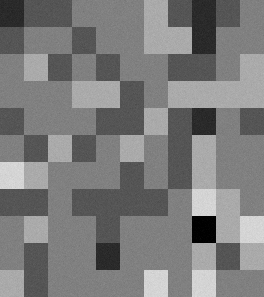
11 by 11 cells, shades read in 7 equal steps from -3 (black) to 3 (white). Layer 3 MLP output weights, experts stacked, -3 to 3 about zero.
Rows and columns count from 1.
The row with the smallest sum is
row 1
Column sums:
-2 -2 -1 -2 -5 -3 4 -3 -2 1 4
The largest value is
2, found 5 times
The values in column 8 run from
-1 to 1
